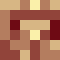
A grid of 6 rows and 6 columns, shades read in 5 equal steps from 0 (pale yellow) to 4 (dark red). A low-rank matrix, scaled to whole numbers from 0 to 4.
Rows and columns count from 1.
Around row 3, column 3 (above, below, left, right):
3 2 4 1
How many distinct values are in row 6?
3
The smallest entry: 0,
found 2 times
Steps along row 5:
down same up down down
